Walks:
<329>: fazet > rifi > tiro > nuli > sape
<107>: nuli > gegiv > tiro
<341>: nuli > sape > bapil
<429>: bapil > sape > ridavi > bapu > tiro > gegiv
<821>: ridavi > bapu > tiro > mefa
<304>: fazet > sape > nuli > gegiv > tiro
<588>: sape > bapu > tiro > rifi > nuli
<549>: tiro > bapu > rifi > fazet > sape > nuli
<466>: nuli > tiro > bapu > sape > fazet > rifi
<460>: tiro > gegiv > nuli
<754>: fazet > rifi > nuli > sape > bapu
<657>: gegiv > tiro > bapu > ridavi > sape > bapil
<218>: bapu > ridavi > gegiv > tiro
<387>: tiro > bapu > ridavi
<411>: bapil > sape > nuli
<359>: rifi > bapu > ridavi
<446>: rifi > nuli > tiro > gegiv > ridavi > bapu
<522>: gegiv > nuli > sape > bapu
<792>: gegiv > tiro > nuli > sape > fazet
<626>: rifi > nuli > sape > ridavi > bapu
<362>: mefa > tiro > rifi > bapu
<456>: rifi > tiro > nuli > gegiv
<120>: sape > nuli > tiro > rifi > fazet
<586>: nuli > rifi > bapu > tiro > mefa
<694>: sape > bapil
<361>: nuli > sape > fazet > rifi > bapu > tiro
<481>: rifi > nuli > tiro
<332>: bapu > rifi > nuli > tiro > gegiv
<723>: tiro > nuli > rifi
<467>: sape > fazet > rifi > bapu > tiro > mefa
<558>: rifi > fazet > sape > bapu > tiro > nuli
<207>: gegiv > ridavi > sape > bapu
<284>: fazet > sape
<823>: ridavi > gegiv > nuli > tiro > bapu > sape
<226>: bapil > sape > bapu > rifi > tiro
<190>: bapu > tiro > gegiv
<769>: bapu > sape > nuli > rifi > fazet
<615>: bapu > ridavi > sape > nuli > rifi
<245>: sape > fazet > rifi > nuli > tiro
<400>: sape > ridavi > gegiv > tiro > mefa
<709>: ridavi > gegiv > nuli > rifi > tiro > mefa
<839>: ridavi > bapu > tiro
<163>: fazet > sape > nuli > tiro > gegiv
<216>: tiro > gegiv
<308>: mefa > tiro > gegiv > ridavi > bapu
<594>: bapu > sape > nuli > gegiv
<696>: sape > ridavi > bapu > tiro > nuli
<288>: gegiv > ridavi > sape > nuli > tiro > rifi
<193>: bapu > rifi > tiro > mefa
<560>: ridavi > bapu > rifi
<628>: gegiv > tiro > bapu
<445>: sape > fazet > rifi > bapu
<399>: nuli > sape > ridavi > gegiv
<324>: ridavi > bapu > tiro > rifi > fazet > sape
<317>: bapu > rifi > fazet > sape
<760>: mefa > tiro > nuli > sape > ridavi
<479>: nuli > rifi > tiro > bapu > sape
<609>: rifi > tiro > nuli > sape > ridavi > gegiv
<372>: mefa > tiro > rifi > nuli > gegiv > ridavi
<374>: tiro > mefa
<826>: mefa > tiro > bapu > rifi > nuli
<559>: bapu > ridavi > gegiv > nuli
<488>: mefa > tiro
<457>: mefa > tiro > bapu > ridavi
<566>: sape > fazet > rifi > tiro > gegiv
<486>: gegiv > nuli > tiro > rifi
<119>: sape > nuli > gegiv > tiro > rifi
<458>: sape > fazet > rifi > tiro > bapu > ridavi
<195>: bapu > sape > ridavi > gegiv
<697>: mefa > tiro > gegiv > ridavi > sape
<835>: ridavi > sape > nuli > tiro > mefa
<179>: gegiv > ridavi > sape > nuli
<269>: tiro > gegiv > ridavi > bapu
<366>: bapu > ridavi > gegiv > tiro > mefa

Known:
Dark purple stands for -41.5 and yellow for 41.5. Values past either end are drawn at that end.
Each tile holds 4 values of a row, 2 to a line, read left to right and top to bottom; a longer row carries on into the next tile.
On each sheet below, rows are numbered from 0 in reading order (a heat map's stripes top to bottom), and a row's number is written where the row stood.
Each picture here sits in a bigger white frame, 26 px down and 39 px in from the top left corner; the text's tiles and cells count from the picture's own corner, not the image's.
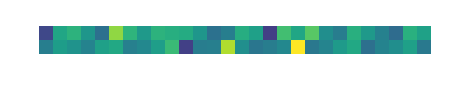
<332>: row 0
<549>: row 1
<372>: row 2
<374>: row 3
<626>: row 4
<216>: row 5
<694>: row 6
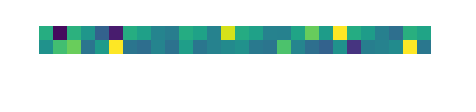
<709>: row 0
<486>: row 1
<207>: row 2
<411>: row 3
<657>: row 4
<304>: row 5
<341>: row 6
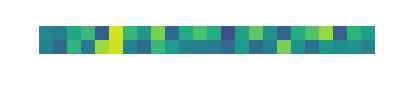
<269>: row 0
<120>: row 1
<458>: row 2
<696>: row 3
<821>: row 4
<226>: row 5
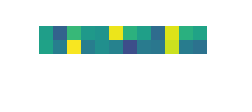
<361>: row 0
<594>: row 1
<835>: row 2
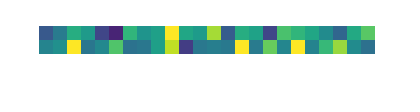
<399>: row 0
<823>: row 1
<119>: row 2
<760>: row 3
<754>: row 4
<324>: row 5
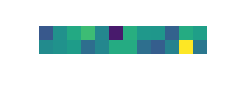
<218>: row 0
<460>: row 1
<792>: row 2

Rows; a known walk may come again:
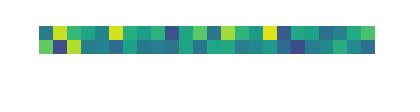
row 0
<769>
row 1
<179>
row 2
<696>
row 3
<549>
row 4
<456>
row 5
<387>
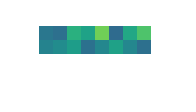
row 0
<694>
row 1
<457>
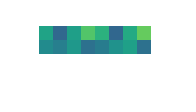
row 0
<839>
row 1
<429>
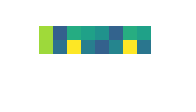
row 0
<329>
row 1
<792>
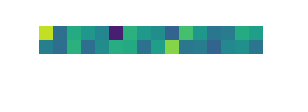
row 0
<697>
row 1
<460>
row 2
<467>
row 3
<284>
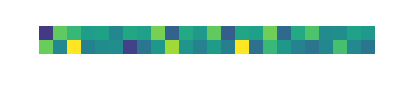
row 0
<754>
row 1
<107>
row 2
<193>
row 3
<609>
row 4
<458>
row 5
<628>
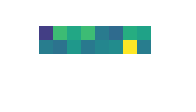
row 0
<446>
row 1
<341>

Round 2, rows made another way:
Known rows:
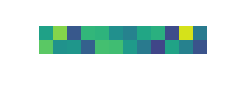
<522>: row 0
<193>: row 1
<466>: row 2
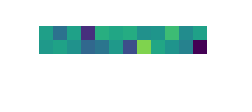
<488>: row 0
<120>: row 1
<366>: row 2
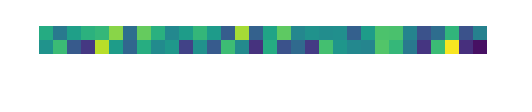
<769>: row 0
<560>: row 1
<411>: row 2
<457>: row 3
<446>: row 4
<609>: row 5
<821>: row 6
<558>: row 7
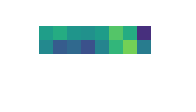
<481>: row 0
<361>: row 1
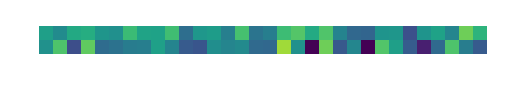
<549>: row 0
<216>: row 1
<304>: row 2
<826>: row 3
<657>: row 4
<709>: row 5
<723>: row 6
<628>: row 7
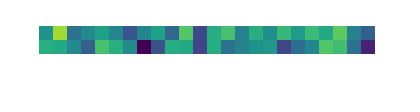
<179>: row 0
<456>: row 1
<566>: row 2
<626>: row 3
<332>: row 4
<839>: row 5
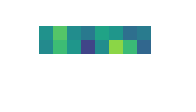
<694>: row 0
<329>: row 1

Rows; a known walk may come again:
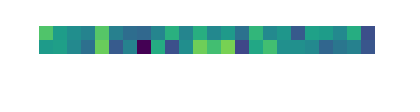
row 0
<374>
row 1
<709>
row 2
<399>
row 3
<317>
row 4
<609>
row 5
<245>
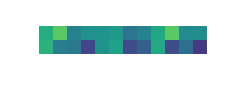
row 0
<269>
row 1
<284>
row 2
<446>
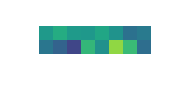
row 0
<163>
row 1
<329>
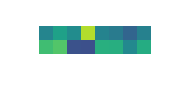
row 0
<226>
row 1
<760>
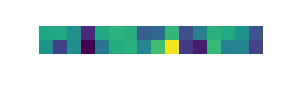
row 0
<372>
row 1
<445>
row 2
<558>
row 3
<308>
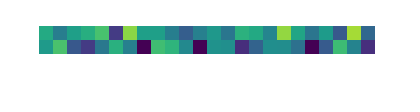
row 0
<769>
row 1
<479>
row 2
<456>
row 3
<429>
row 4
<588>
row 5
<457>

